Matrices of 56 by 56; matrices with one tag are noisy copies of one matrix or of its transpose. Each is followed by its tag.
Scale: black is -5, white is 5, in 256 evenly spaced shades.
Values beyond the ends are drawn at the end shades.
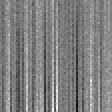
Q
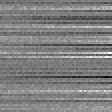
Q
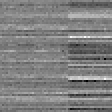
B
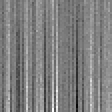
Q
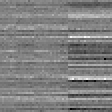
B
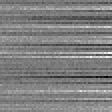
Q
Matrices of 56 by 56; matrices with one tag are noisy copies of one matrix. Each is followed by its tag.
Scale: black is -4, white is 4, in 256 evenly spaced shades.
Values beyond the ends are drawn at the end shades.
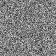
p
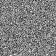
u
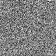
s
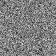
p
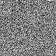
s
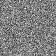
u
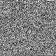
s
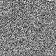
s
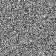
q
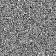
q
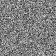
q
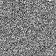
s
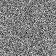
p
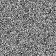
q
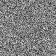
p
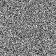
p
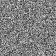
q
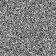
p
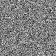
q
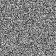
q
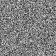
q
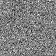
s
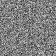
q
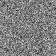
p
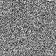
s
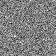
p
